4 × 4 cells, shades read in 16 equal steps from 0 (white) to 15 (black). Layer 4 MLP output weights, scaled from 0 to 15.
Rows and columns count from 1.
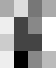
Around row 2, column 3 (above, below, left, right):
8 11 11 0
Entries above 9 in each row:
0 1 2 1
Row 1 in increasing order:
2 5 5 8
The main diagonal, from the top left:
5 11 11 4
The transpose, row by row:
5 1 3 1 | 2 11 11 15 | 8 7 11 7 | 5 0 0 4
